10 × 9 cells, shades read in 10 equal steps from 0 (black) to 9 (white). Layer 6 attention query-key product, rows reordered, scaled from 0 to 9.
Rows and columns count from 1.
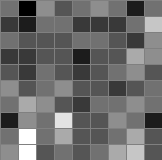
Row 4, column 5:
1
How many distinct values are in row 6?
4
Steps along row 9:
up down up down same up up down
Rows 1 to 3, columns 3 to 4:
5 3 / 4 4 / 3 3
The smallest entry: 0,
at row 1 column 2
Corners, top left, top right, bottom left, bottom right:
4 4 5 3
